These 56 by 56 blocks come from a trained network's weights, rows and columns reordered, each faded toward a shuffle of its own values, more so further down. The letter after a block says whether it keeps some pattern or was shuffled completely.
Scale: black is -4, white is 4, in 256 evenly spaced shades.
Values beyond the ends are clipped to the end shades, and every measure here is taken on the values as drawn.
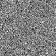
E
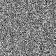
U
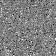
U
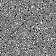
U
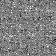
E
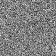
E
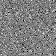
U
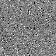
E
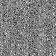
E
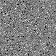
U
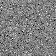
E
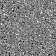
U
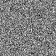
E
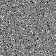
U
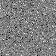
U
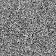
U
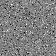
U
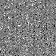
E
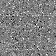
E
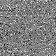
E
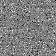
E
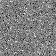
U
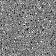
U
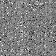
E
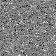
U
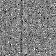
E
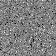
U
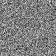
U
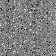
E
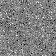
U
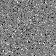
U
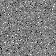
U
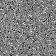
U
